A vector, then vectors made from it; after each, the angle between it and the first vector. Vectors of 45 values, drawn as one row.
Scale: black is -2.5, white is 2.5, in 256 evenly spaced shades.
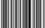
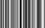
partly aligned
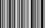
nearly opposite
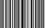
partly opposed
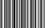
partly opposed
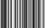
partly aligned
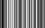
orthogonal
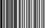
orthogonal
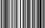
partly aligned
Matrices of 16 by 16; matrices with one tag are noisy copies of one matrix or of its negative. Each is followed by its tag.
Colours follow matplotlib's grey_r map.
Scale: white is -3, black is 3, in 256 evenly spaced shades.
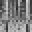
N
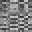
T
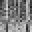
N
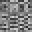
T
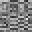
T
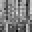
N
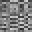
T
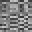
T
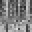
N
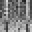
N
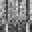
N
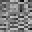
T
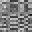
T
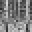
N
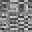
T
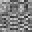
T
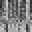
N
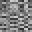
T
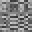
T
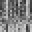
N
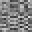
T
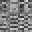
T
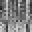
N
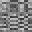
T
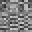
T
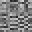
T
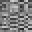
T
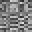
T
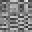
T
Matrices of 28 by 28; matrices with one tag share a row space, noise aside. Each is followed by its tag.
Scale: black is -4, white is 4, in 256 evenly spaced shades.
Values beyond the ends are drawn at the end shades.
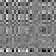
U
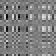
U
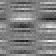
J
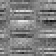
J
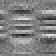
J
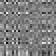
U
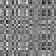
U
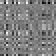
U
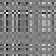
U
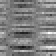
J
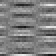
J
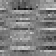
J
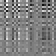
U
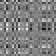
U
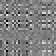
U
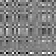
U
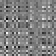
U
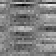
J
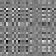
U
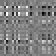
U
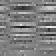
J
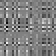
U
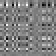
U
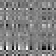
U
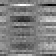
J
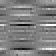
J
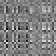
U
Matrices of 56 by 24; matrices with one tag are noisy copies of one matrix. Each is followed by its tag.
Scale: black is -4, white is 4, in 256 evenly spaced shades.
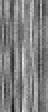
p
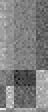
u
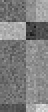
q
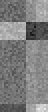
q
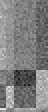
u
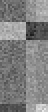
q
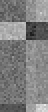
q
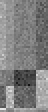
u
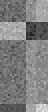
q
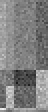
u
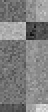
q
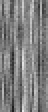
p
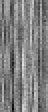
p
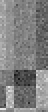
u
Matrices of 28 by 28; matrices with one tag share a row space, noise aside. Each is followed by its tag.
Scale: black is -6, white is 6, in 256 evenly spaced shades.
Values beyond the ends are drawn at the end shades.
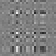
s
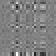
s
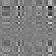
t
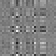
s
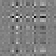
s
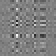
s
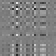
s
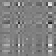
t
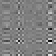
t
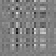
s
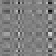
t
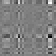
t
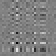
s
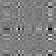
t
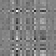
s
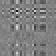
s
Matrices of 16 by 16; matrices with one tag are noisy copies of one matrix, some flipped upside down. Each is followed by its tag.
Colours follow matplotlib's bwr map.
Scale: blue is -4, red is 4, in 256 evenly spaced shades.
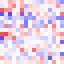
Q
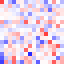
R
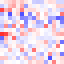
Q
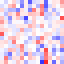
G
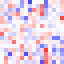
G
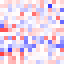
Q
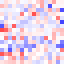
Q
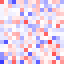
R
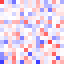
R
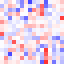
G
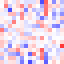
G
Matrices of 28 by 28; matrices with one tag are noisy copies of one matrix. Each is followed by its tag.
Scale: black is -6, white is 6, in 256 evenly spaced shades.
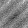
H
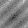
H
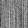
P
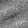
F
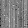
P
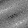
F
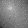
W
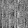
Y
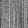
P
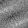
F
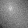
W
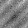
H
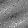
F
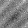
H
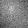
W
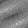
F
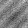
H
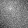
W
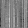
P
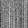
P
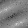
F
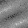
F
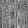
Y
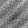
H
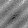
H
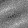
F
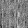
Y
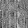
Y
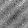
H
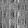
Y
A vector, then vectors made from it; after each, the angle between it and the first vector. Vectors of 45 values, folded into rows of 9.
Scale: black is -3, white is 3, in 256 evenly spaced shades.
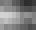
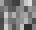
orthogonal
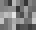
partly aligned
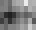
nearly opposite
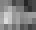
nearly parallel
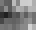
nearly opposite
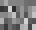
orthogonal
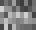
partly aligned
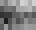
nearly opposite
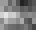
nearly parallel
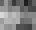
nearly parallel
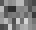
orthogonal
